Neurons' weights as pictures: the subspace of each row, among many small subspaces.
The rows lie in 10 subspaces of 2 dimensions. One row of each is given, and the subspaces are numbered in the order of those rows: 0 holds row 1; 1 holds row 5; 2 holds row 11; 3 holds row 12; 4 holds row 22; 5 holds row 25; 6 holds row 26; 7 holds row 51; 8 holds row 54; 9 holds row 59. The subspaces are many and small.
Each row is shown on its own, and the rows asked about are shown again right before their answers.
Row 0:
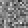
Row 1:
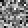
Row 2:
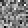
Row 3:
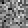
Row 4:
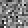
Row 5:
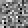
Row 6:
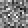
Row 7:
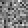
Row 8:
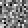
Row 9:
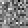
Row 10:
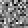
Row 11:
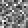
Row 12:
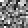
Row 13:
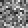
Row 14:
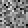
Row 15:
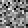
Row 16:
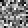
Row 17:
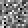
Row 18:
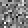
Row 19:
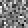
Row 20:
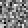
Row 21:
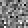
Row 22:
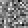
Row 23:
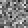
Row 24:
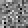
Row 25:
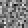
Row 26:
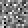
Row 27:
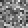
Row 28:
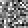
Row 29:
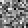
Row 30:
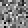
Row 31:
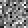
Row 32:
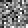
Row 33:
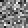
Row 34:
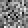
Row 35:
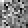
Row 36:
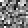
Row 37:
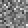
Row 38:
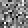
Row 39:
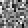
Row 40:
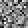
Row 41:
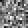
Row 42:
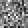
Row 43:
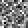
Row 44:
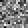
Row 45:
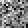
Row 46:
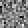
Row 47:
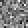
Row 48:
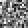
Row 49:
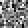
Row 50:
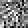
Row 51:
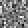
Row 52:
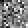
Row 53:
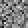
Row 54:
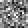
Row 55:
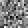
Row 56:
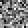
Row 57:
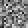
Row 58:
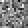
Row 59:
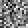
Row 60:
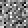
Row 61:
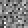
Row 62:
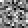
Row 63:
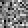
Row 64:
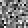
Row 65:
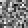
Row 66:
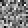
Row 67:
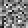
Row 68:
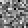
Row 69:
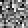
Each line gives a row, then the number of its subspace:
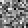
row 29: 6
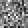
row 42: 8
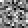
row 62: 8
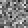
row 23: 9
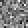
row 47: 1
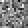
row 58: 7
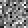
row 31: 9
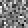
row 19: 7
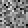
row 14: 9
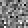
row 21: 1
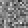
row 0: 4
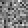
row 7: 4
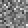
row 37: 9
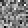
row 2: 0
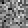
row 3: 2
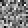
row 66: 0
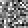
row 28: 4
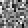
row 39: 7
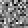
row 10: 2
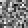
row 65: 5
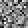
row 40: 2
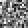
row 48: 5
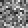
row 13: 0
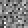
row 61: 6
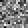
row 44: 3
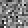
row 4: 1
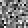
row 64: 1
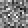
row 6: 8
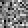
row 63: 4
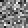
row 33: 3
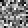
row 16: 0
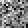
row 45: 6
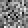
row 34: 8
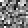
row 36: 3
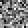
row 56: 6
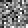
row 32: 1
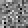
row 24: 1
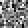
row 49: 7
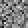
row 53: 2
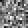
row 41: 8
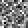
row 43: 2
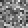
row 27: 0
